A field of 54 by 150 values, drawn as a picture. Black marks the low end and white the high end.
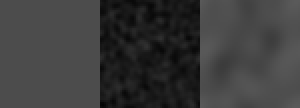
The table splits into one row of 3 panels. Panel 1,1: low, flat. Panel 1,2: very low, blotchy, faint in contrast. Panel 1,3: low, smooth, faint in contrast.
